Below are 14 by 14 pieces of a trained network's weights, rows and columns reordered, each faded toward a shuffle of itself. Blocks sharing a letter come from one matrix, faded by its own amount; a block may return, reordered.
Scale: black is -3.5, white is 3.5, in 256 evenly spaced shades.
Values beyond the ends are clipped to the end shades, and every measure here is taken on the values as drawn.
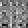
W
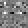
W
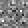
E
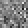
E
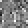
E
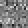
E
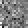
E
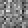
E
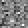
E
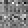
W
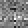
E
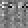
W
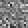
E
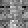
W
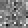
E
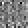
W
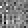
E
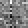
E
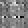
W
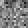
E
